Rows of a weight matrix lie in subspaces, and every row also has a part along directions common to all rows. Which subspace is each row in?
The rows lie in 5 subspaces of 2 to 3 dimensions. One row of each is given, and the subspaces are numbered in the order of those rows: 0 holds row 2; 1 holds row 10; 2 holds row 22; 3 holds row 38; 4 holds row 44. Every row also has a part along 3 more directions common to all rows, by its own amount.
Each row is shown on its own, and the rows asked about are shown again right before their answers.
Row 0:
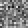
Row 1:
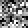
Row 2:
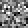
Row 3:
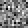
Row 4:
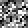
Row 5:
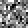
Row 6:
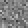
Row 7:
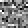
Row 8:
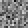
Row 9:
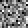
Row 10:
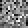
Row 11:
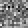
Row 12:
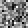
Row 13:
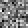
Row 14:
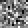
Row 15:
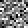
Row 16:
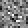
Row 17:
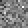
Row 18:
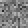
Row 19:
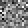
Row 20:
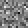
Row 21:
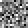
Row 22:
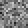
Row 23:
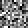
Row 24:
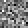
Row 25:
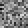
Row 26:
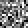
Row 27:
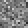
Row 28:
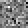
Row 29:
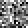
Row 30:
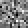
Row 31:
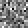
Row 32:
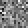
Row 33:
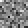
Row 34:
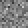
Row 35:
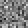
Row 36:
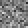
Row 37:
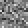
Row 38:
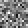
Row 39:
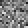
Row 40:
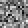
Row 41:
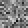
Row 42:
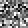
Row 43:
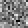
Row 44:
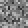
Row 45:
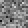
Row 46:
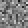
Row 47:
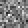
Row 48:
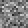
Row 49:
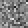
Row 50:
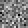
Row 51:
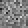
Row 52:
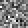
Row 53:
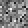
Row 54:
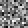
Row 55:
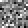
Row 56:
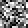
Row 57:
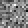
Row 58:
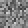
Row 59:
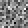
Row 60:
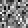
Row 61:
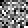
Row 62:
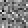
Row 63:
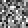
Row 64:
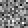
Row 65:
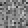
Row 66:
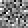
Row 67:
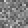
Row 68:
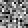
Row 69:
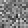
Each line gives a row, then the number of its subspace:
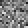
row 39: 2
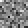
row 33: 2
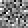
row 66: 1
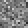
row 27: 2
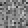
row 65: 0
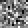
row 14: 2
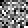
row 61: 2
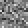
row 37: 4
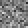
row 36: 2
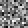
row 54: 1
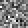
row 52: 2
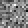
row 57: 4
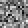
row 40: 4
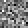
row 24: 4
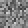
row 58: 1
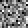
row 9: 4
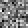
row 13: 3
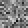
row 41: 3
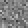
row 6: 0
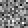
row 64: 1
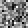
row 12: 4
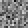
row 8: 1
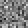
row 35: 0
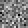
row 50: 0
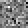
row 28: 3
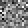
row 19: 3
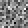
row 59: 1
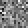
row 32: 3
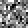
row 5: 4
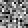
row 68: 3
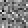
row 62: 4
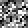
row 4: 3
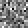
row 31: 1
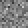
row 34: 3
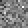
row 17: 3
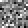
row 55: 2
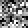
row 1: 3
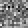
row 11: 0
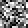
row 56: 2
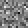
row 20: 0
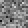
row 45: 3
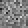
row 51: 1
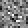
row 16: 1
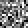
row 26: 4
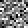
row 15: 2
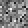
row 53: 3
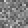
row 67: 2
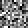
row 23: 1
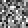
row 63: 4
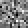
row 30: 2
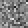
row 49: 2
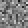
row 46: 3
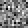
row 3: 0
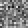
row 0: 0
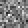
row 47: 4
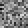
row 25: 2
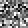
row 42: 0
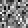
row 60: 4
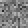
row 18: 0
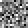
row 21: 1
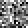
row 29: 3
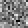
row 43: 1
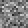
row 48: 2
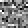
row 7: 0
